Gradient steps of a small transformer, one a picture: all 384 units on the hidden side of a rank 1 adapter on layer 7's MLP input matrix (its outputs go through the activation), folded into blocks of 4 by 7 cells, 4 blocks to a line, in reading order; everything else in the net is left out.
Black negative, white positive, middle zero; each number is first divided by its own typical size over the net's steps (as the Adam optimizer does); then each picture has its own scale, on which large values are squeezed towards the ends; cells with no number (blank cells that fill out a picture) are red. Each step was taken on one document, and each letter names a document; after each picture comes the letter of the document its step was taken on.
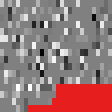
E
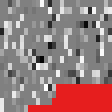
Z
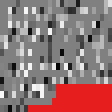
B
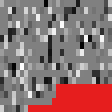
B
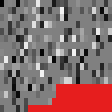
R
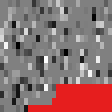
E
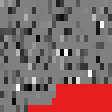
E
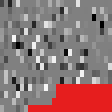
E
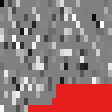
E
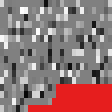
B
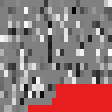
B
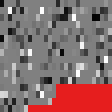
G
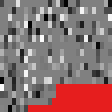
B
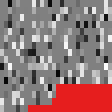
Z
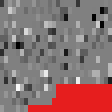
E
